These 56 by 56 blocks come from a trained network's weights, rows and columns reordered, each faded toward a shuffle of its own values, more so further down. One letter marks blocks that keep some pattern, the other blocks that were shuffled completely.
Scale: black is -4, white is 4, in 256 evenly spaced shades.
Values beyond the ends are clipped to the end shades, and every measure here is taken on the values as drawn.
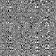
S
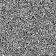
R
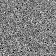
R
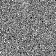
R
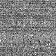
S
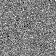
R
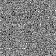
S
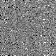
S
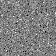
R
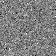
R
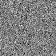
R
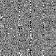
S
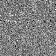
S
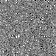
S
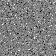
R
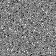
R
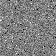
R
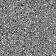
R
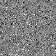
S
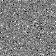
S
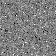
R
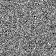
R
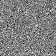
R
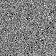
R
